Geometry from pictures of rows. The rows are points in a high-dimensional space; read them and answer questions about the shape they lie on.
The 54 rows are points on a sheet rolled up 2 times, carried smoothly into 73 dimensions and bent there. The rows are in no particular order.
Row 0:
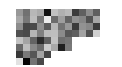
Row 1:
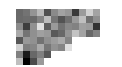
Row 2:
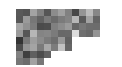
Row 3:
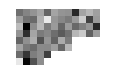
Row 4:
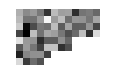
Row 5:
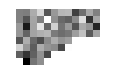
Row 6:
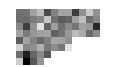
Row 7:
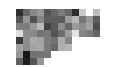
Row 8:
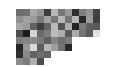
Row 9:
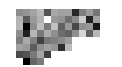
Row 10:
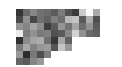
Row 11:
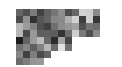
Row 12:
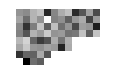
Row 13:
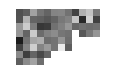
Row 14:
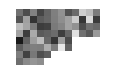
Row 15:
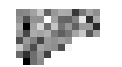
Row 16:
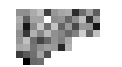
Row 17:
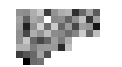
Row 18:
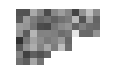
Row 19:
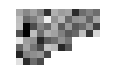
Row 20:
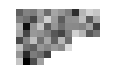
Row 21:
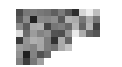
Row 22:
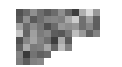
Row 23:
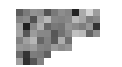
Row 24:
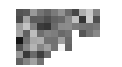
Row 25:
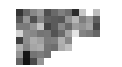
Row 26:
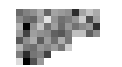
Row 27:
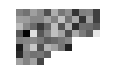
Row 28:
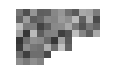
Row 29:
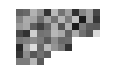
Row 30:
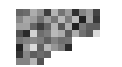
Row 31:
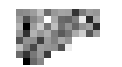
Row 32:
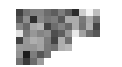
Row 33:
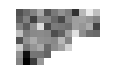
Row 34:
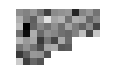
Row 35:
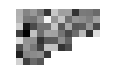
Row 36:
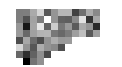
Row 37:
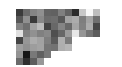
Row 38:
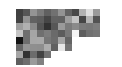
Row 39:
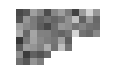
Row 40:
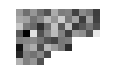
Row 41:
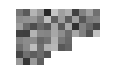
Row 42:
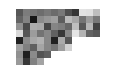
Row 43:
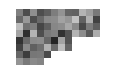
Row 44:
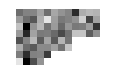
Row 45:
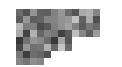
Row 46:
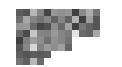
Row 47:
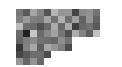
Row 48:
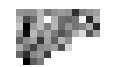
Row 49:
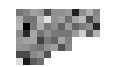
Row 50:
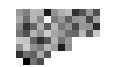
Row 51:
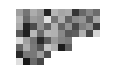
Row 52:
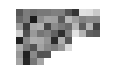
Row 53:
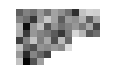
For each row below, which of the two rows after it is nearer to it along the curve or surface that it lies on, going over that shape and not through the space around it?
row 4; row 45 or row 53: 53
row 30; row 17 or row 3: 17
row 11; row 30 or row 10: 10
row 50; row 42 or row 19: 19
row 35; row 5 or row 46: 5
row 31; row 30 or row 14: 30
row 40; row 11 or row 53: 11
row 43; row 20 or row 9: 20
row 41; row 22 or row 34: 34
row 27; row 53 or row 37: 37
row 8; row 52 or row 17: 17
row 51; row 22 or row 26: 26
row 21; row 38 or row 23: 38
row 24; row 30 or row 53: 30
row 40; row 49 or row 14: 14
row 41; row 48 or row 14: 14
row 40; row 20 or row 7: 7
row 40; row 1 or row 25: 25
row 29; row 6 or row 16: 16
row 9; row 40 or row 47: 40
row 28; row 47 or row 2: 2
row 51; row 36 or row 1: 36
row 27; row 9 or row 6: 9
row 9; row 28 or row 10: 10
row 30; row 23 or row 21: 21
